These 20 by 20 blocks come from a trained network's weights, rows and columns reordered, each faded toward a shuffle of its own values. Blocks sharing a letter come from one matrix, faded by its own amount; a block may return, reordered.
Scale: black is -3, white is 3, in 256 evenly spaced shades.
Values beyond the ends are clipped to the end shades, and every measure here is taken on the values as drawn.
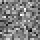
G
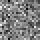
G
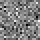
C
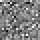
C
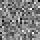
C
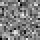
C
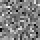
G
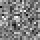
G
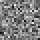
G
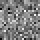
C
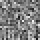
G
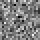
G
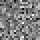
G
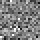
C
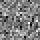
C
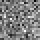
G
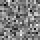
G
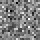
G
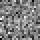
C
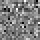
C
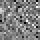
C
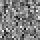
G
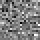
C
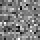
C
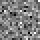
C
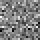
C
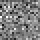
C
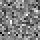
G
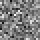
G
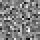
C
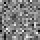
C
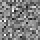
G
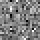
C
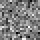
G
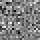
C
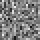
G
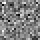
G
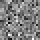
C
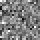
C
